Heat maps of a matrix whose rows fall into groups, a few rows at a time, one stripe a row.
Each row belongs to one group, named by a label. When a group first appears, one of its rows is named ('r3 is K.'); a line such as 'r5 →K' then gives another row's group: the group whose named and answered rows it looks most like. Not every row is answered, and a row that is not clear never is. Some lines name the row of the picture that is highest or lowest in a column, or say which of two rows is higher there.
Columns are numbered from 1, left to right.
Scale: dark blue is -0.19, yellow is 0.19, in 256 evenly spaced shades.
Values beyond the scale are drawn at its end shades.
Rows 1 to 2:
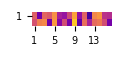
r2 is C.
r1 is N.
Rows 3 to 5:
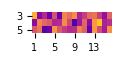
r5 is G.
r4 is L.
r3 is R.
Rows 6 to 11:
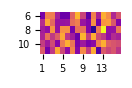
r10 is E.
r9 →C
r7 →L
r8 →E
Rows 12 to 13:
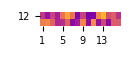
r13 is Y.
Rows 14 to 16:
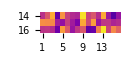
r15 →Y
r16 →E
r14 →C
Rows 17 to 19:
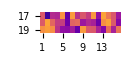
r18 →L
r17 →N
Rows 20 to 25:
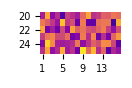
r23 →Y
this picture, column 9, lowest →24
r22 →R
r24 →L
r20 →G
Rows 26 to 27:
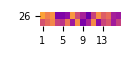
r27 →L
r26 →L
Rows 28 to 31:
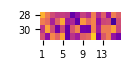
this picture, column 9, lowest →30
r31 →N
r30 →L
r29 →C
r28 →Y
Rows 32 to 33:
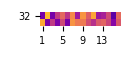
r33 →R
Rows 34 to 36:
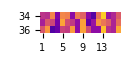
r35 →E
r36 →G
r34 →E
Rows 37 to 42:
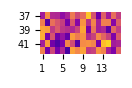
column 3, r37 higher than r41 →Yes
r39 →Y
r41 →G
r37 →G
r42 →R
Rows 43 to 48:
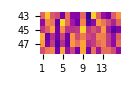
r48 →C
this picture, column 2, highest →43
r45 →C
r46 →R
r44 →E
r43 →Y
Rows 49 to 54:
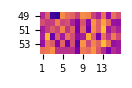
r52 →G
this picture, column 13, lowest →54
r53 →C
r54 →Y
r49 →G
